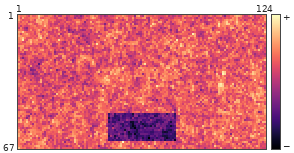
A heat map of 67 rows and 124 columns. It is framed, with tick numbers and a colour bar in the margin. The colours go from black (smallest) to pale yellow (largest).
Most values sit high, with a long tail of low ones. An odd patch, lower than its surroundings, sits in the bottom middle. On average the colour sits 60% of the way up the scale. The field is mottled with small blotches.
